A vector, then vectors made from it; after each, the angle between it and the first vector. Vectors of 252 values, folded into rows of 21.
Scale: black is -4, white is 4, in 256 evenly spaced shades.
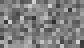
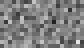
nearly parallel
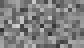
partly aligned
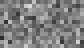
nearly parallel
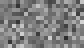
orthogonal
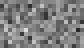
partly opposed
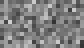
nearly parallel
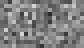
orthogonal
